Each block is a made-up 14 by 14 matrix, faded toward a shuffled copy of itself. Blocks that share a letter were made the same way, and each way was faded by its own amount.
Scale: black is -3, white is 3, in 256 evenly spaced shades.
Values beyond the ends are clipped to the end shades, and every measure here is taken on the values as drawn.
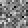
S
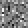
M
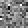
M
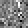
M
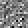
S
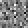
M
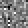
M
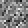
S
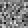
S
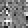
M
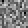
S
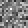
S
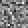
S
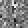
M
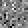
M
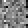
M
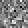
S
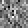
S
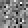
M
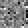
M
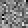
M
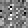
M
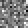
M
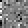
M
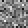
S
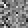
M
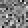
S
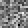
S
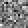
S
